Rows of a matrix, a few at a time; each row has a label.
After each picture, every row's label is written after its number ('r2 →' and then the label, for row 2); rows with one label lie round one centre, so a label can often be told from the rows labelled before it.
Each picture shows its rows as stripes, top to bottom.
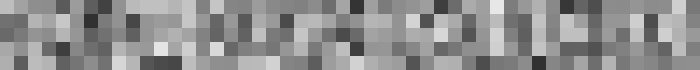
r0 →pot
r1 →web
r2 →web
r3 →pot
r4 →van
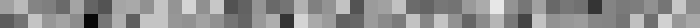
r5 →pot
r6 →web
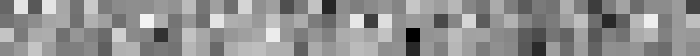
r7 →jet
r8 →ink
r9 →van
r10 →van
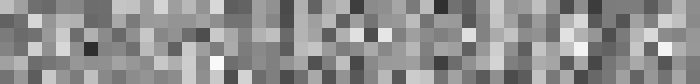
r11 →pot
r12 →web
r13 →ink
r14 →web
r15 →pot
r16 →jet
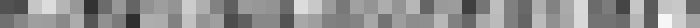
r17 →web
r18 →web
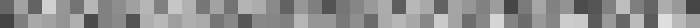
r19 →jet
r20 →web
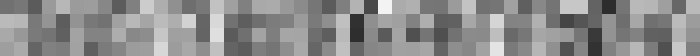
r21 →ink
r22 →pot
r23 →pot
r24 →pot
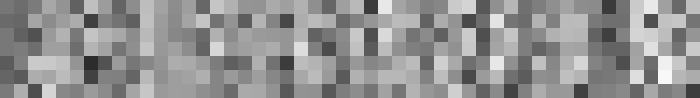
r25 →ink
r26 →web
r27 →ink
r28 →ink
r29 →web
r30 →web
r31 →jet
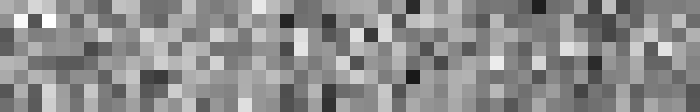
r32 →van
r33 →jet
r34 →ink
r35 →web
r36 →pot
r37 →van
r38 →jet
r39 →jet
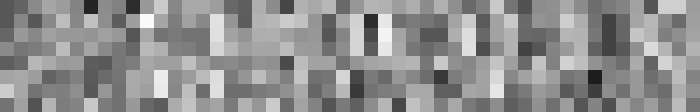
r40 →web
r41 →ink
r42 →ink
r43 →ink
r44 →web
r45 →pot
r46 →pot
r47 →jet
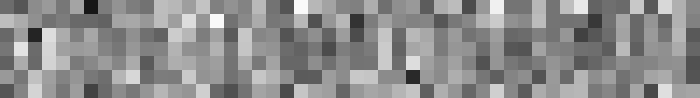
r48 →web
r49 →pot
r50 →jet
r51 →jet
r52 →jet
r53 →van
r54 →web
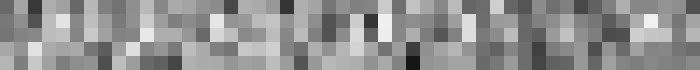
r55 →jet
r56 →ink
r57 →ink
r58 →van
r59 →van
